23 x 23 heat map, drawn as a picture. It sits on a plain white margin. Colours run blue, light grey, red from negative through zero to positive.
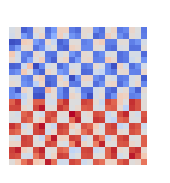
A horizontal seam about 50% of the way down splits the table, and the bottom part is higher. Overall the values sit about 50% of the way up the scale. The field is checkered.
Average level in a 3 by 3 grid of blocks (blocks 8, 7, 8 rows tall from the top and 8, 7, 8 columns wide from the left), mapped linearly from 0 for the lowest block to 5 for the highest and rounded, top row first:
0 0 0 / 2 2 2 / 5 5 5
